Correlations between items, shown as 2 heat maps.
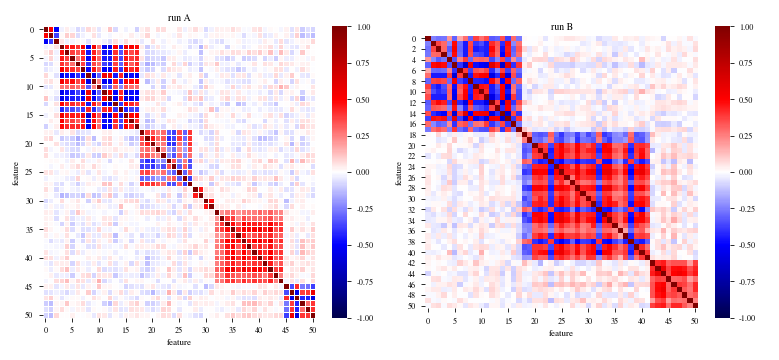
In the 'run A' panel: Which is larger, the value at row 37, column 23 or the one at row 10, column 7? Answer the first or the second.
the second
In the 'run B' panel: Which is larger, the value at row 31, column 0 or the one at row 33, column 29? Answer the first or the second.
the second
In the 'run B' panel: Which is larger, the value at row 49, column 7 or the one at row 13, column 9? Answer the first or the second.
the first
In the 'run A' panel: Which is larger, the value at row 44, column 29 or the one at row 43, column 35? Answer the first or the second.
the second
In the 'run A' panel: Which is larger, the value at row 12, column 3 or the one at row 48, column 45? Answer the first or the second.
the second
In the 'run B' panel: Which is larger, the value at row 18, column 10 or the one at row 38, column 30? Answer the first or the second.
the first
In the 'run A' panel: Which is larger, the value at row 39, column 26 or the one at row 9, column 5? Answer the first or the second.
the second
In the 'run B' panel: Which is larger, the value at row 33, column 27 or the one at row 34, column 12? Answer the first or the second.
the first
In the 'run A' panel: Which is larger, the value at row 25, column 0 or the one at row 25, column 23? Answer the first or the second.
the first
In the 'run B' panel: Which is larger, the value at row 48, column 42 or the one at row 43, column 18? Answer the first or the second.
the first
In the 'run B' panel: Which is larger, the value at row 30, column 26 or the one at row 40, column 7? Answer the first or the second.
the first
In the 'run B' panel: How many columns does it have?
51
